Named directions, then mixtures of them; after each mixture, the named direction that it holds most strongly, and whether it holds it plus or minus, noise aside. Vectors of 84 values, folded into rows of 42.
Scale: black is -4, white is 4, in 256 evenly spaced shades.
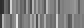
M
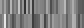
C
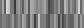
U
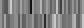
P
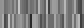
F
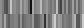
P, plus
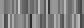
F, plus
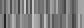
C, minus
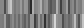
P, plus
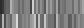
M, plus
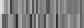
M, minus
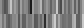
P, plus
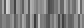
U, plus
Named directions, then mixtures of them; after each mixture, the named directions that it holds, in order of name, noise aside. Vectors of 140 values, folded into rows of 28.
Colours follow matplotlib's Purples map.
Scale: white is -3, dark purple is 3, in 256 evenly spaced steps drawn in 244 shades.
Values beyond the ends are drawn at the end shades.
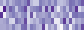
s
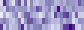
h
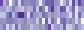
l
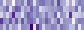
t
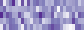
h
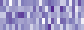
l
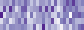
s, t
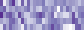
h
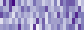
l, t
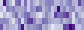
h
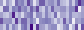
s, t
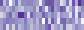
l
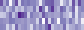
l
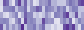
h, s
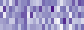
l, s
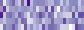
h, s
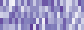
l, t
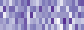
l, s
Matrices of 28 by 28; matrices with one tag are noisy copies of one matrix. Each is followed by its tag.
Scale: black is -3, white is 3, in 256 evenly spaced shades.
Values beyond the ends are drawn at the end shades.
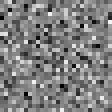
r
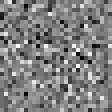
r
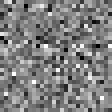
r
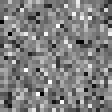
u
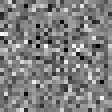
r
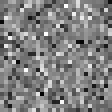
u
